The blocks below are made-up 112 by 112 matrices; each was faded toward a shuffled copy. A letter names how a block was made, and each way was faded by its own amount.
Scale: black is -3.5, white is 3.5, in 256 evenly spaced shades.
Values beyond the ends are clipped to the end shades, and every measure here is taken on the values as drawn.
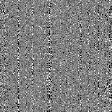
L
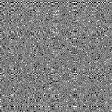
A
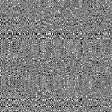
A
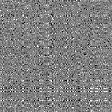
A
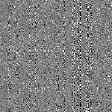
L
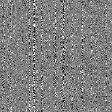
L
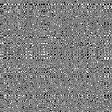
A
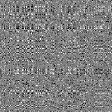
A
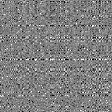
A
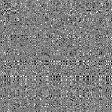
A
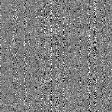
L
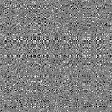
A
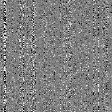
L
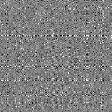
A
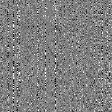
L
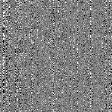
L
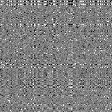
A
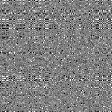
A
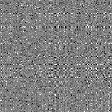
A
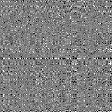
A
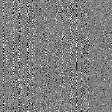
L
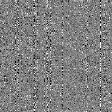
L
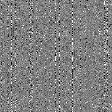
L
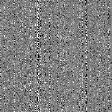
L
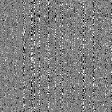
L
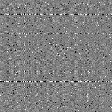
A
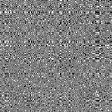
A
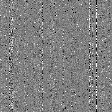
L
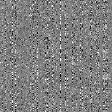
L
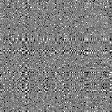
A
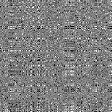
A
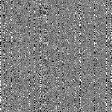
L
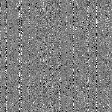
L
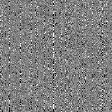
L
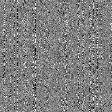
L
